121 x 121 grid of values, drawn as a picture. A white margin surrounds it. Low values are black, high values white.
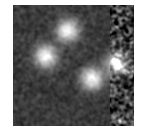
Lone odd cells: none. Histogram: skewed, a long tail of high values. Average level on the scale: 30%. Ninth with the highest average: middle right. Stripes: none. Bumps: four. Seam: vertical, 80% of the way across, the left part calmer. Mirror symmetry: none.
